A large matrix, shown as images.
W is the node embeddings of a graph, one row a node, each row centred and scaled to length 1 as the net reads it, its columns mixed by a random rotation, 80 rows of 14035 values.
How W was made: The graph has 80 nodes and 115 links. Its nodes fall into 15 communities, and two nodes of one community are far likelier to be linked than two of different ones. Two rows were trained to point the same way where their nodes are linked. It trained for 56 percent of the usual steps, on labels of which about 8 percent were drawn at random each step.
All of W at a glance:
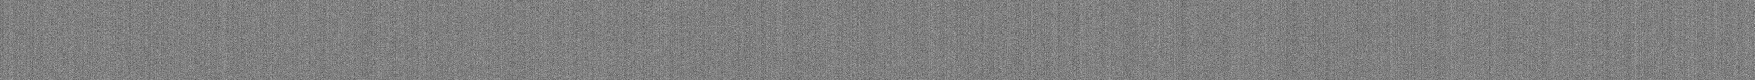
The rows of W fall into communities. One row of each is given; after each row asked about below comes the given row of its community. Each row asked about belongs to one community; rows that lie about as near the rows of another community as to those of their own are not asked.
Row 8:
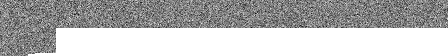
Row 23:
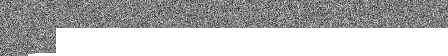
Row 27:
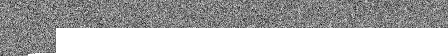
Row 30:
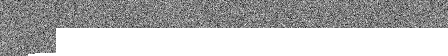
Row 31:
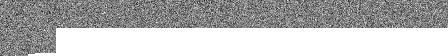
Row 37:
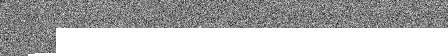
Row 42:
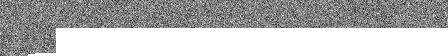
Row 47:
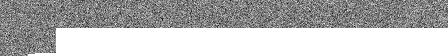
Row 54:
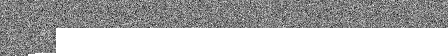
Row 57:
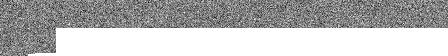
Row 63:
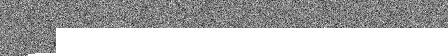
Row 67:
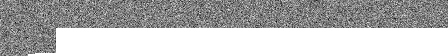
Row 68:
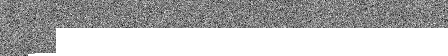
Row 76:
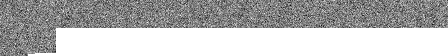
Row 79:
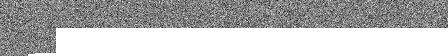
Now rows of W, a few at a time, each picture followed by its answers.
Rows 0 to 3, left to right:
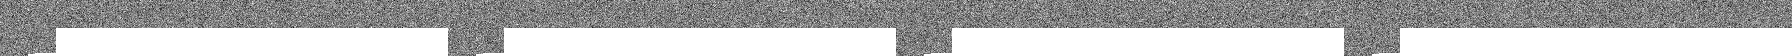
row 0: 76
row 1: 57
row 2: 47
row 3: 63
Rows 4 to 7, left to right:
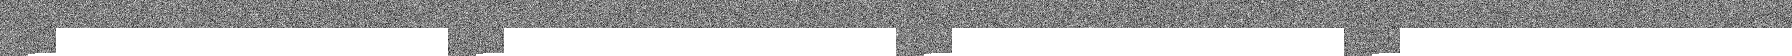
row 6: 27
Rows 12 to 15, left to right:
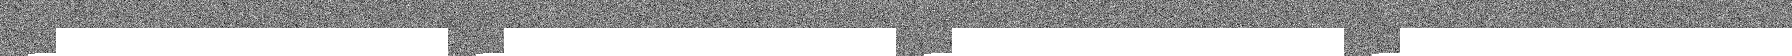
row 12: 79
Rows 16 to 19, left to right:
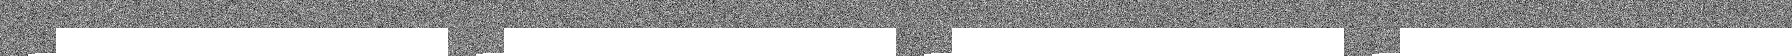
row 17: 30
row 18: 67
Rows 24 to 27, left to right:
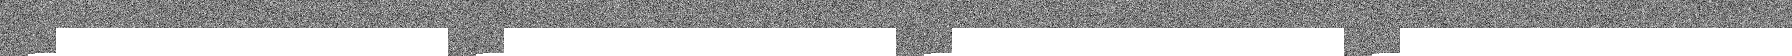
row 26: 8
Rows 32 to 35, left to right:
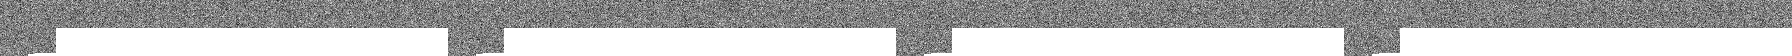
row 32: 79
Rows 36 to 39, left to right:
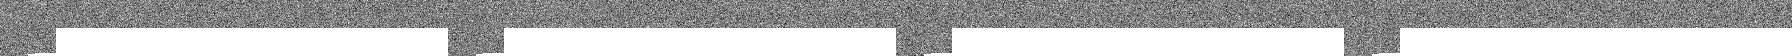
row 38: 57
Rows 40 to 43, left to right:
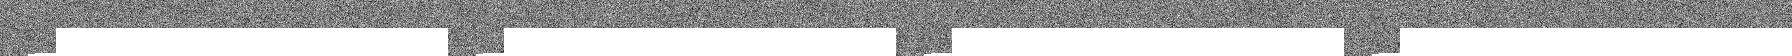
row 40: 42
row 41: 57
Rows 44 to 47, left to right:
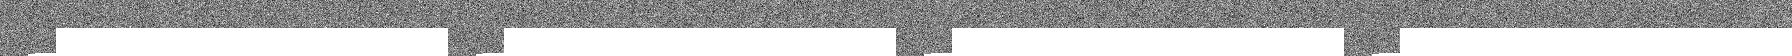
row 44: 63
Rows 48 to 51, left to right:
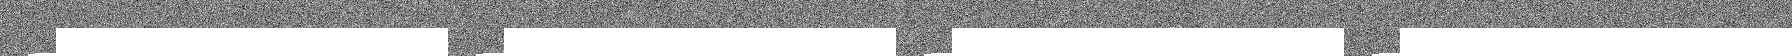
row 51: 79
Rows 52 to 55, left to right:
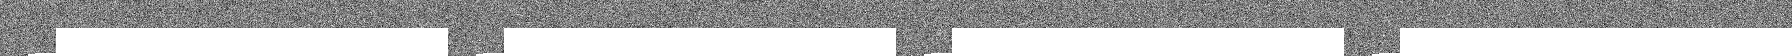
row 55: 67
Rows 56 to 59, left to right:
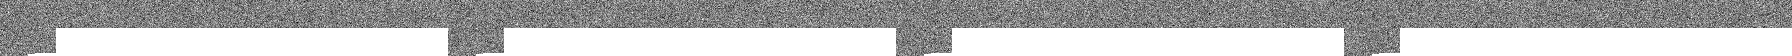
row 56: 31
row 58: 67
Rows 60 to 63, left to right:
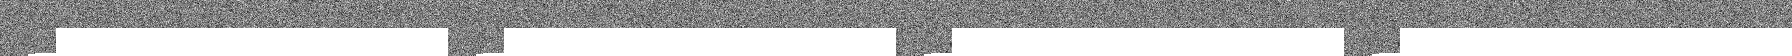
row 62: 54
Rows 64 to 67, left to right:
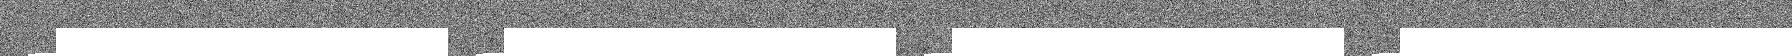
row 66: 68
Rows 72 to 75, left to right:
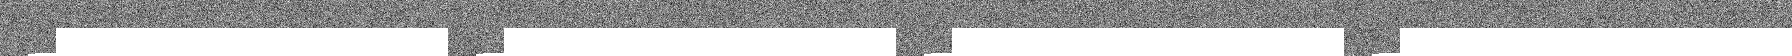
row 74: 76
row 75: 42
